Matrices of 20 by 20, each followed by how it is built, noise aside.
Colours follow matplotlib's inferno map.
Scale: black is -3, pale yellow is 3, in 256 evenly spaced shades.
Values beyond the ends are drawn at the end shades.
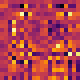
low rank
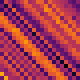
Toeplitz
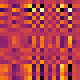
low rank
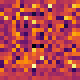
low rank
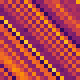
Toeplitz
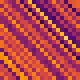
Toeplitz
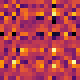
low rank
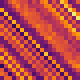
Toeplitz
